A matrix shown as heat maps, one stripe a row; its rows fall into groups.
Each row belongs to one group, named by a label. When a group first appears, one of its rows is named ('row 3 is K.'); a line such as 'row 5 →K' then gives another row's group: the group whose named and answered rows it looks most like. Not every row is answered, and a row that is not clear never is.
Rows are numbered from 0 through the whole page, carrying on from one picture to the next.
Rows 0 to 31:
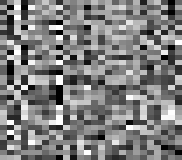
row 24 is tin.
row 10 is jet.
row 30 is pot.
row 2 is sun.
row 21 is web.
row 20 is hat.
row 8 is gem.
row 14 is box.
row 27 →jet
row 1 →jet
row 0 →sun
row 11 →sun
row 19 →box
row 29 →sun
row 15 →jet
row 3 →jet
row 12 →jet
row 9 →sun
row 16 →jet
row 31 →sun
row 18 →sun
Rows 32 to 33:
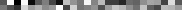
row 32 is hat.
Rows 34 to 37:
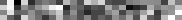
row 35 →tin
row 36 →gem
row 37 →web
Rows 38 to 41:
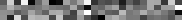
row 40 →pot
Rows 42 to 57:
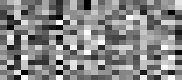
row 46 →web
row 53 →web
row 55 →web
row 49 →hat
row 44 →sun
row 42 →gem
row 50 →hat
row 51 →web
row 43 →gem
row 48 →pot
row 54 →hat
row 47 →box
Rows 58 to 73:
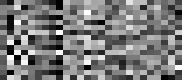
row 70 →hat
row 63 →box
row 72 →box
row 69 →hat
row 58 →box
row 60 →pot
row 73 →sun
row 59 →sun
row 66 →hat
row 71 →gem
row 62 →jet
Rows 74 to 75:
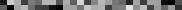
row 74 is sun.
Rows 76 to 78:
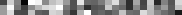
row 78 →pot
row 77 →tin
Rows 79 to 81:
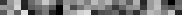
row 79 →sun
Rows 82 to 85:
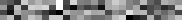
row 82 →web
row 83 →jet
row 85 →tin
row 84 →box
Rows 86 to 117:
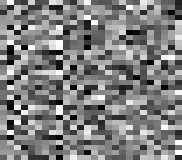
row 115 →sun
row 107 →jet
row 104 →gem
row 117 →hat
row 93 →gem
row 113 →box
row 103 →sun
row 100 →tin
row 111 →web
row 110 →jet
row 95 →jet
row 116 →gem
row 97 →web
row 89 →pot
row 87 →box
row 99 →sun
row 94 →tin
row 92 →tin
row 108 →web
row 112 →pot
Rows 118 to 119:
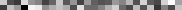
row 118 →web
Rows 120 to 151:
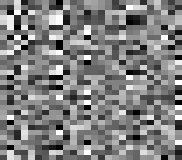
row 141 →gem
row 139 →jet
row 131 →pot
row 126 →pot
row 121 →box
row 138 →pot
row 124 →tin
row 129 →sun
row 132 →gem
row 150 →pot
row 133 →web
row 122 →jet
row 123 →tin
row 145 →hat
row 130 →tin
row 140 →pot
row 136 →gem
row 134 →tin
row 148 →gem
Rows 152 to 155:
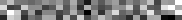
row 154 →gem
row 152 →gem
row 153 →web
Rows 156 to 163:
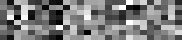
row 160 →box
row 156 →box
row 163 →box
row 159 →hat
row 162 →gem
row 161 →web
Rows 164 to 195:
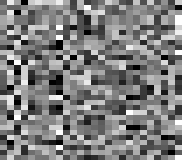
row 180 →hat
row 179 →hat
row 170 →gem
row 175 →sun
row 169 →jet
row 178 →hat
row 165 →pot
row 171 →web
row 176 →jet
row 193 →jet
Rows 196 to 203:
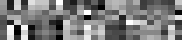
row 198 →pot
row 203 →hat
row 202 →hat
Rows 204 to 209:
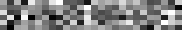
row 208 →web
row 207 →hat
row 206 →web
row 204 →jet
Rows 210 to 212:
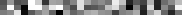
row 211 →tin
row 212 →sun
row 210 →tin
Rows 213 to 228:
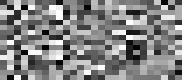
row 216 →web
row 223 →tin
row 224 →tin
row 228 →jet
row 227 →pot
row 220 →box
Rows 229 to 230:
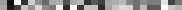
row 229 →jet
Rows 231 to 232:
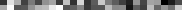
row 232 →tin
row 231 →sun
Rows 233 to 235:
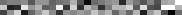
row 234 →web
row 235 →sun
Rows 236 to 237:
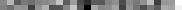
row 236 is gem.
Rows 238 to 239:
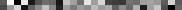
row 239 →sun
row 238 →hat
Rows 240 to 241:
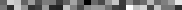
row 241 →box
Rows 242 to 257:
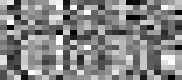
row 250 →web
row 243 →web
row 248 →sun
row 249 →jet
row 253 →web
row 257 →sun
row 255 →web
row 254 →web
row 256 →tin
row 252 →web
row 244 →pot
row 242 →tin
